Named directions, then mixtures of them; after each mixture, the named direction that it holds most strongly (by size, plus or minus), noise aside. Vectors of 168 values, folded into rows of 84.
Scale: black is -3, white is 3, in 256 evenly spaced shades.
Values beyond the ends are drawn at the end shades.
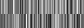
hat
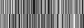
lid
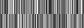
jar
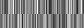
jar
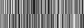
lid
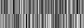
hat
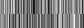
lid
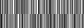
jar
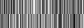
lid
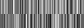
hat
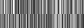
lid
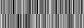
jar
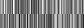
lid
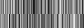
lid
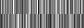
hat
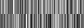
hat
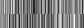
lid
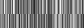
lid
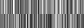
hat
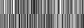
lid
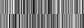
lid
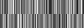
jar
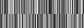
jar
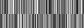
jar
